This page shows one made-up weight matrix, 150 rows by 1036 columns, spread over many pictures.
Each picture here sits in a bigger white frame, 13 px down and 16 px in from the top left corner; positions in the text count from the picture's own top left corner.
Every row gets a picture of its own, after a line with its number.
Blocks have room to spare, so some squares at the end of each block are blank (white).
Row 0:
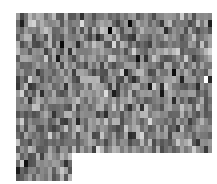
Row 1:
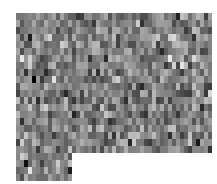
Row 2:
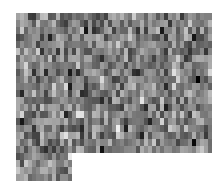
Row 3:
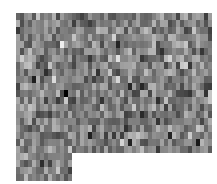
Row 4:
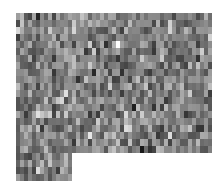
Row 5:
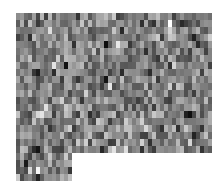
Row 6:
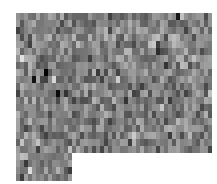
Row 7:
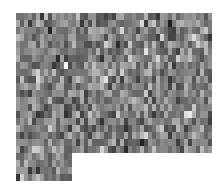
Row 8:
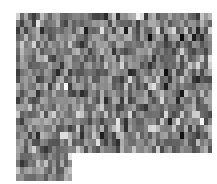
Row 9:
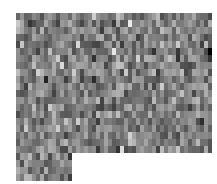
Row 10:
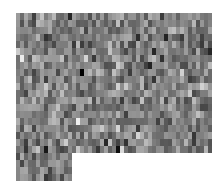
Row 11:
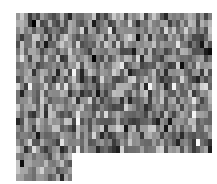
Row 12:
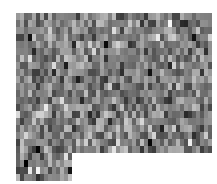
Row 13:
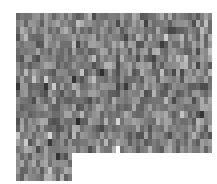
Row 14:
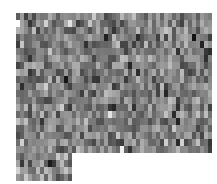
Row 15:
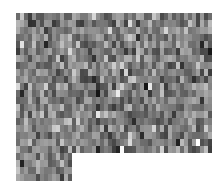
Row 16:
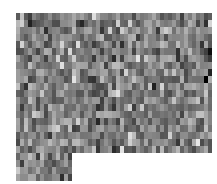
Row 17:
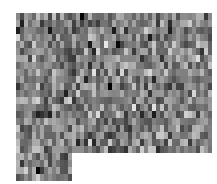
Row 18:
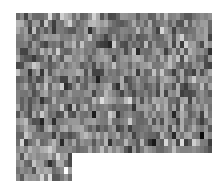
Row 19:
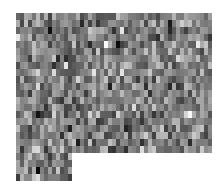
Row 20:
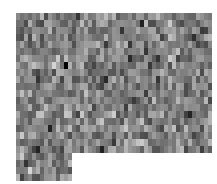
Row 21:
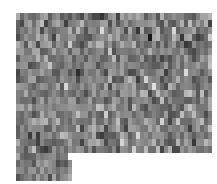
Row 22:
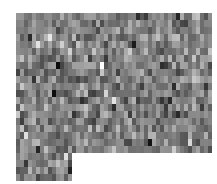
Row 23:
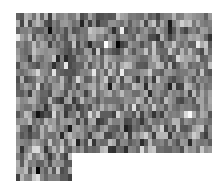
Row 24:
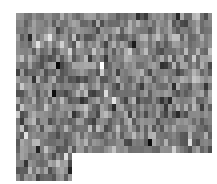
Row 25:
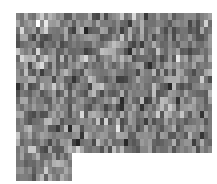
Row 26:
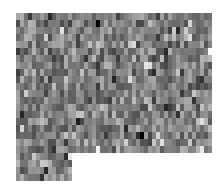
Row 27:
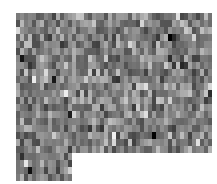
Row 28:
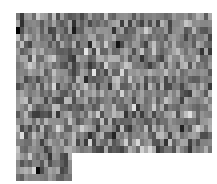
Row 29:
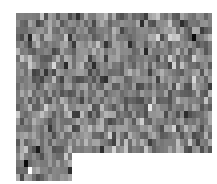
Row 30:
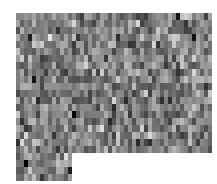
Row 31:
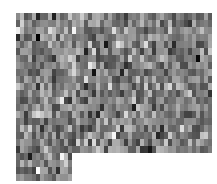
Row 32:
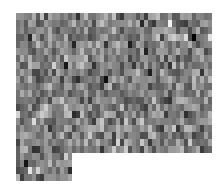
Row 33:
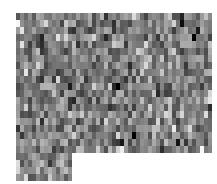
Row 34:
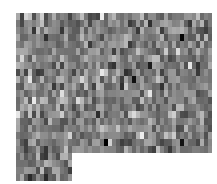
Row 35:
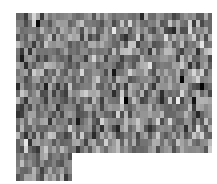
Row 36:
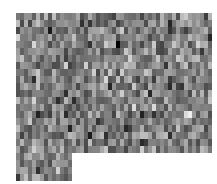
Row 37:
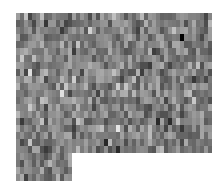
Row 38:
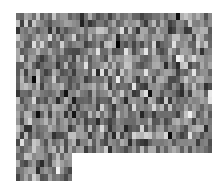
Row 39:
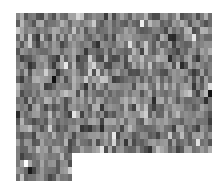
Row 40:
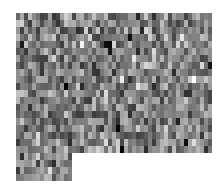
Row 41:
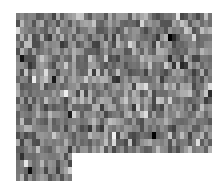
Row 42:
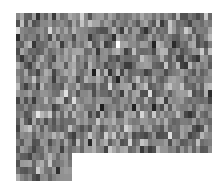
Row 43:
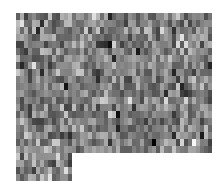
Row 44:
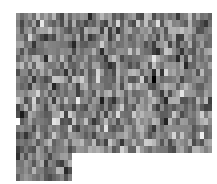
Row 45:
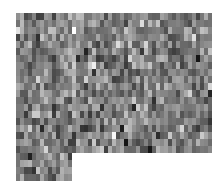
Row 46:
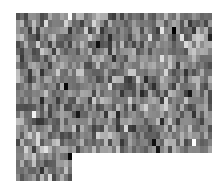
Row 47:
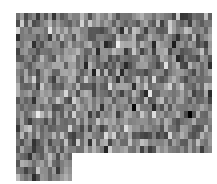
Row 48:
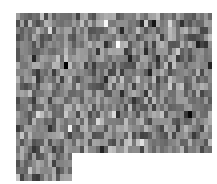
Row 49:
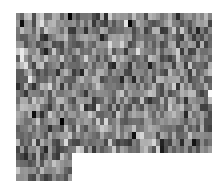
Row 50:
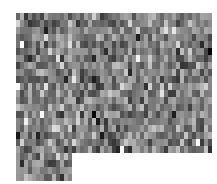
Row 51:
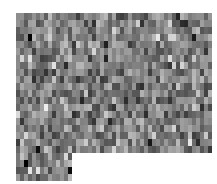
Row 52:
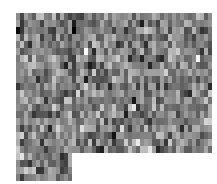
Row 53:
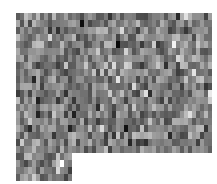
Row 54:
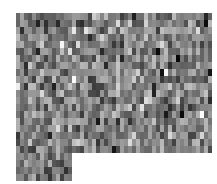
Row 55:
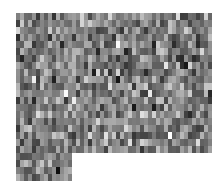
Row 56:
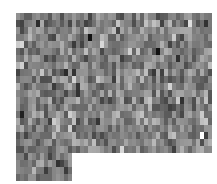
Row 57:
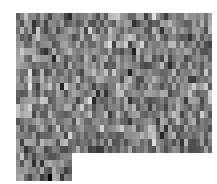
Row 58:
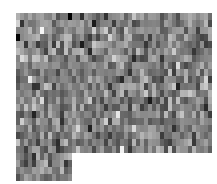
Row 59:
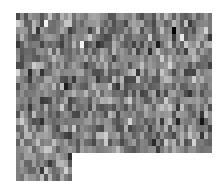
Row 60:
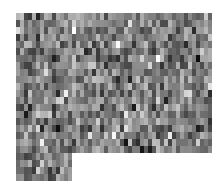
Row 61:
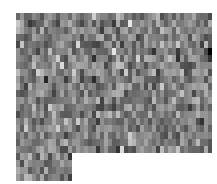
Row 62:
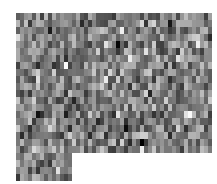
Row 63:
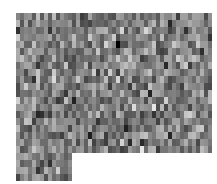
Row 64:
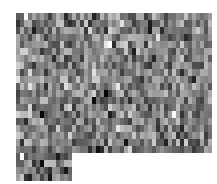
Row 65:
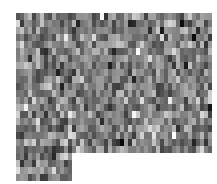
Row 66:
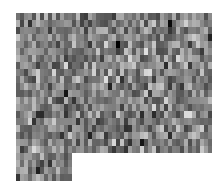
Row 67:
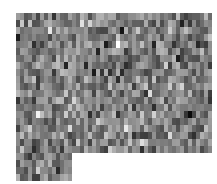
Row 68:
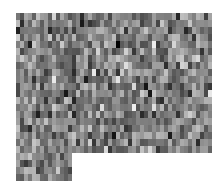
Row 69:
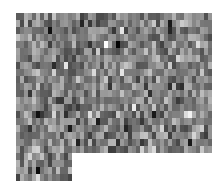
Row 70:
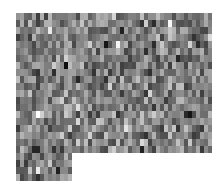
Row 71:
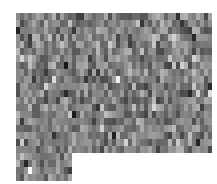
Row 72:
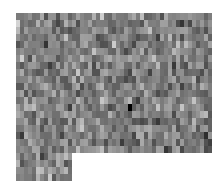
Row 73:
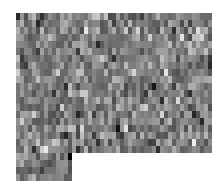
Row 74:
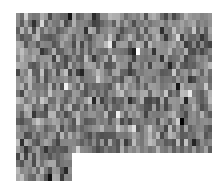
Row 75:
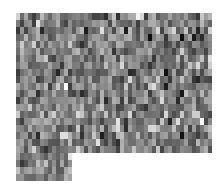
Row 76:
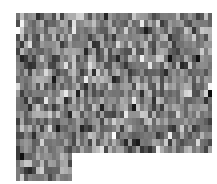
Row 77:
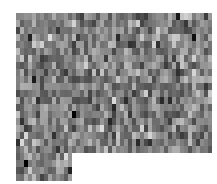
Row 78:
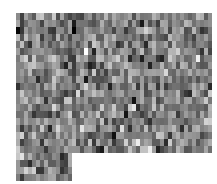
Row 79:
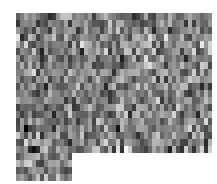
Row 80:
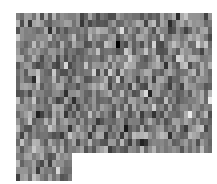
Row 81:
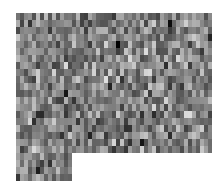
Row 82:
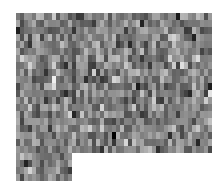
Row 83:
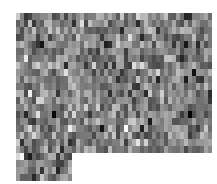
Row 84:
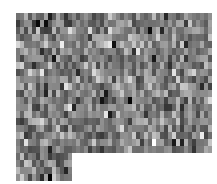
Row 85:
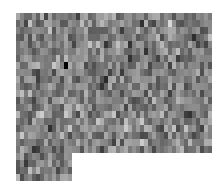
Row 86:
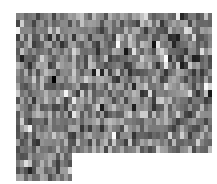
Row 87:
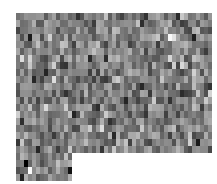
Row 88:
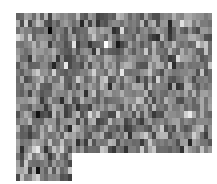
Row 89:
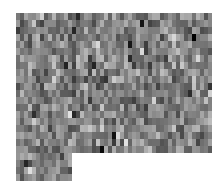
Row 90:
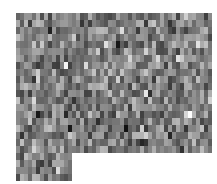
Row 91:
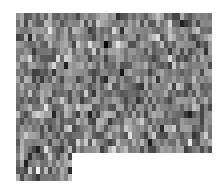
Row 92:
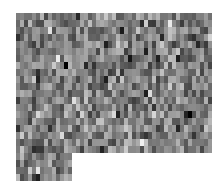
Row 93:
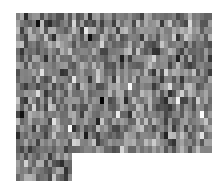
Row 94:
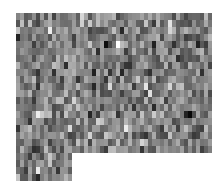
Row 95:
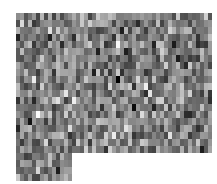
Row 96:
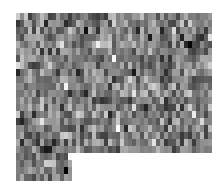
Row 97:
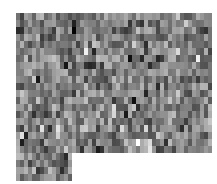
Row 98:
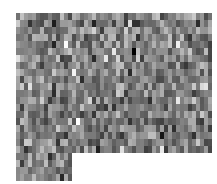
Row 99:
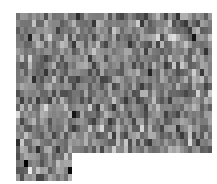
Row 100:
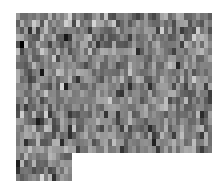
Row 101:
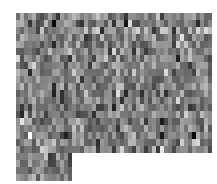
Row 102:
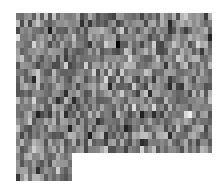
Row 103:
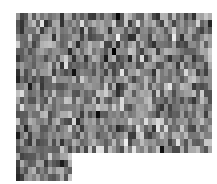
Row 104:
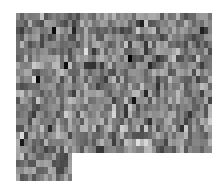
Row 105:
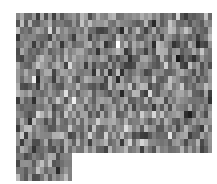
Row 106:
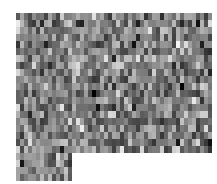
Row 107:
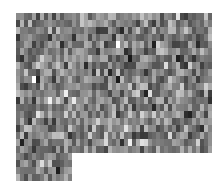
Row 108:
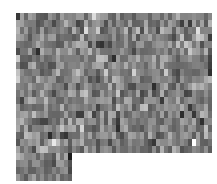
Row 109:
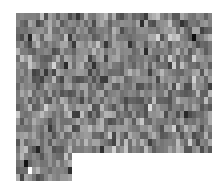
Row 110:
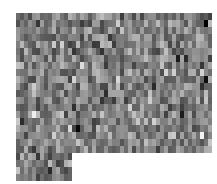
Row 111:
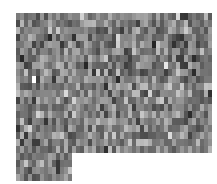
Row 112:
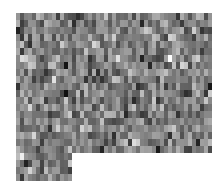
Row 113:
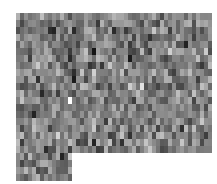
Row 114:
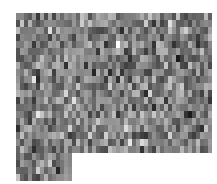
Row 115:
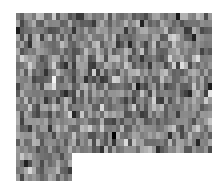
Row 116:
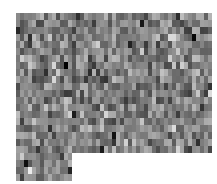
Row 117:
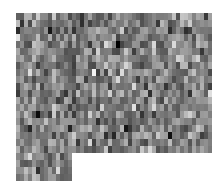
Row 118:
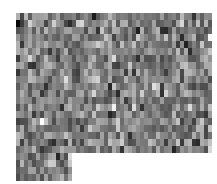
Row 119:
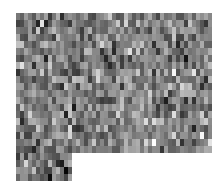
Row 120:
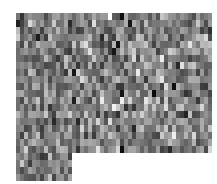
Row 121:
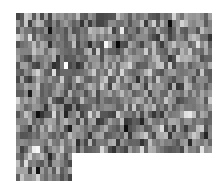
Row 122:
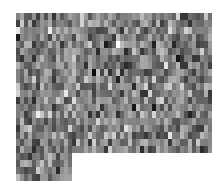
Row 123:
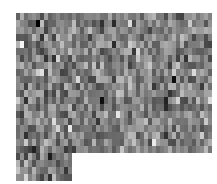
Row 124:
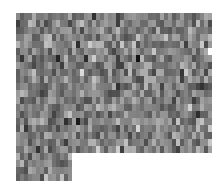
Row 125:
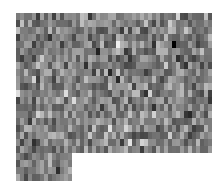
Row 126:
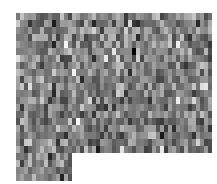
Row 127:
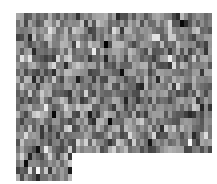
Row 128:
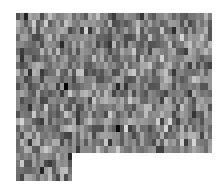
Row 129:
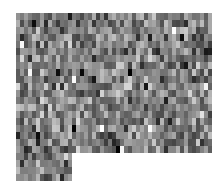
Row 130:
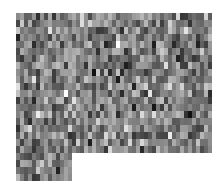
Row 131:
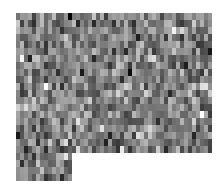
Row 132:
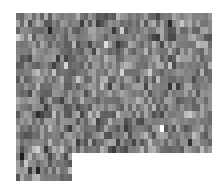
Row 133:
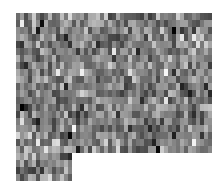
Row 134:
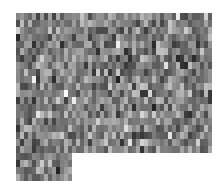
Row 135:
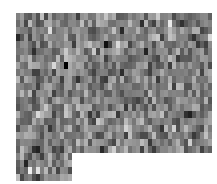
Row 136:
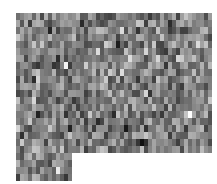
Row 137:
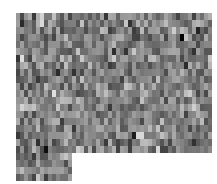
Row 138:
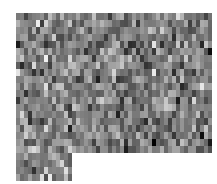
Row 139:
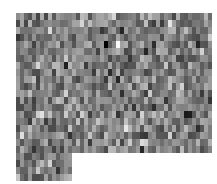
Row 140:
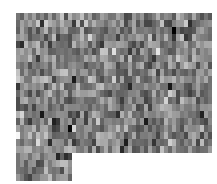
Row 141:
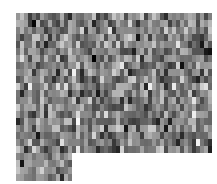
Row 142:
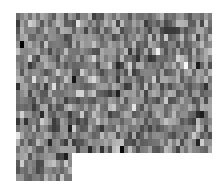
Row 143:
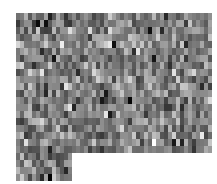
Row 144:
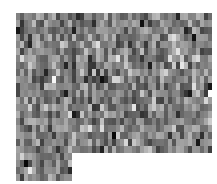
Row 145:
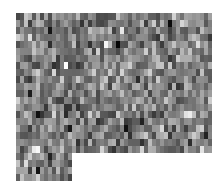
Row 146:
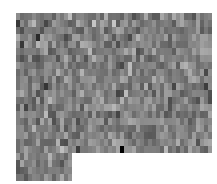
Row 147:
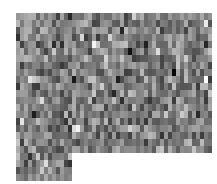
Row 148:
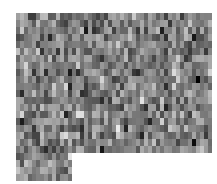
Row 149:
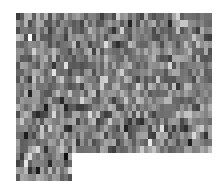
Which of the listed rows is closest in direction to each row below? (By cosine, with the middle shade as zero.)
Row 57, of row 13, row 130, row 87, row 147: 147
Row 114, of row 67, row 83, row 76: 67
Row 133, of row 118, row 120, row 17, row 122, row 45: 120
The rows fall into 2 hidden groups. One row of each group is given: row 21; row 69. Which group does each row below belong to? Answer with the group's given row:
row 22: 69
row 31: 69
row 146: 21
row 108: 21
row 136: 69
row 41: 69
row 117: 69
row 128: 21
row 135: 69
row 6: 69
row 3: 69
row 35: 21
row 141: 21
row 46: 21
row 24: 69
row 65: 21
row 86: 69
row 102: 69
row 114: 69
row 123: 21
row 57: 21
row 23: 69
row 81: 69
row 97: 69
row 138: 21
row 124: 21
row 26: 21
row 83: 69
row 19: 69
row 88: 69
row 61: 21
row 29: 69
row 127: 69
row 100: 21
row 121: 69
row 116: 69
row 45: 69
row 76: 69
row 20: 69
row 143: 21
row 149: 69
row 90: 69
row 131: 21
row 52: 69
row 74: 21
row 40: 21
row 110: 21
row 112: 69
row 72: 21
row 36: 69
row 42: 69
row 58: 21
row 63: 69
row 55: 69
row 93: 21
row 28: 69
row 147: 21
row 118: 21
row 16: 21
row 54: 21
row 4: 69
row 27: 69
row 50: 21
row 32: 69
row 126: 21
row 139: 69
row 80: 69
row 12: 69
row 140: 21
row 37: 21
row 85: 69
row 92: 69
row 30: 69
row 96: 21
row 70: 69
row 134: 69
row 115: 69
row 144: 69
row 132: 69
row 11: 21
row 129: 21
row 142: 21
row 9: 21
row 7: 69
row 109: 69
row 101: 21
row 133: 21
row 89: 69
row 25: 21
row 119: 21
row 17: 69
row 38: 69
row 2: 21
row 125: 69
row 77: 69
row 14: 21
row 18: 21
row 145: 69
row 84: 21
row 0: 21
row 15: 21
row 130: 69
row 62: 69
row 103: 21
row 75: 21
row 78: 69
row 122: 69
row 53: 69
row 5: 69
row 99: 69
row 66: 69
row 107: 69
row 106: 21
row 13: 21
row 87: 69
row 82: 69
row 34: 21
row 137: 21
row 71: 69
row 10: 21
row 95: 69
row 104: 69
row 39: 69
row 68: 69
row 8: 21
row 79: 21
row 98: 21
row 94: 69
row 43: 21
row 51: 69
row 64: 21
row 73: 21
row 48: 69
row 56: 21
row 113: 69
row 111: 69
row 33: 21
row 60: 69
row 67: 69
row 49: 21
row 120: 21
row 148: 21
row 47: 69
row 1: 69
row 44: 21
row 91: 69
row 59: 21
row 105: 69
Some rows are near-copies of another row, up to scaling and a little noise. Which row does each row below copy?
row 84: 143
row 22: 24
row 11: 141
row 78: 52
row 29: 109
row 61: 9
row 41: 27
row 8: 75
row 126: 98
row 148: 2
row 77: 30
